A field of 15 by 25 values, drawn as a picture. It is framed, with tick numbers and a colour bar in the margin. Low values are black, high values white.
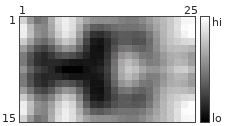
Mirror symmetry: top to bottom. Grain: blotchy. Average level on the scale: 50%. Ninth with the lowest average: middle left.
